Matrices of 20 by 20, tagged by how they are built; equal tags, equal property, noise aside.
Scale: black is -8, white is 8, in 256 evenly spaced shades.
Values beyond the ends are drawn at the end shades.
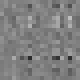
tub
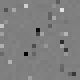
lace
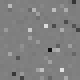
lace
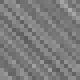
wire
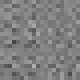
tub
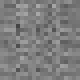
tub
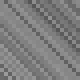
wire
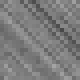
wire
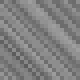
wire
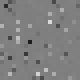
lace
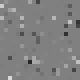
lace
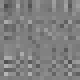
tub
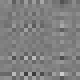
tub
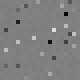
lace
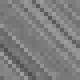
wire
